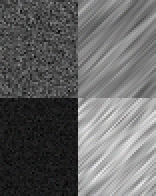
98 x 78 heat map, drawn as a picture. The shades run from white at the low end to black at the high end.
It is made of 2 by 2 panels. Panel 1,1: high, fine-grained. Panel 1,2: middling, slanting up to the right. Panel 2,1: very high, fine-grained, faint in contrast. Panel 2,2: low, slanting up to the right.
